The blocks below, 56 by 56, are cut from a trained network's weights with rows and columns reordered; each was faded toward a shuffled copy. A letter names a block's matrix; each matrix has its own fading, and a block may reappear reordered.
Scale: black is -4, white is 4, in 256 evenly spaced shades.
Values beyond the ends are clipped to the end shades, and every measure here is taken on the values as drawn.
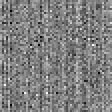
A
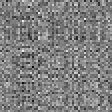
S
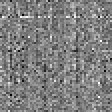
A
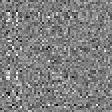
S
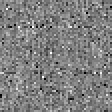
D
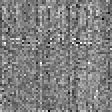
A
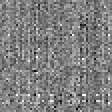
A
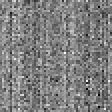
A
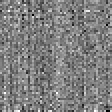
A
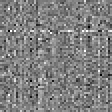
A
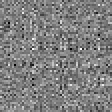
S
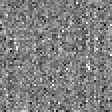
D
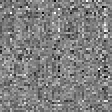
S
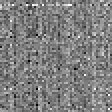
A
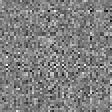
S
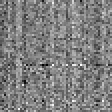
A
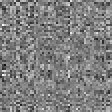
S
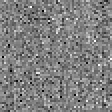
D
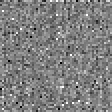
D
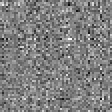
S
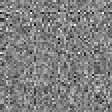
S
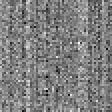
A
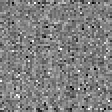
D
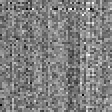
A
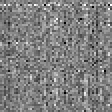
A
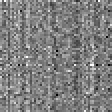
A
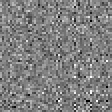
S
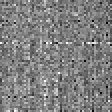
A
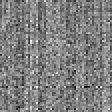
A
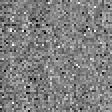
D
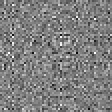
S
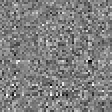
S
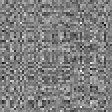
S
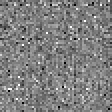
D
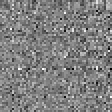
S
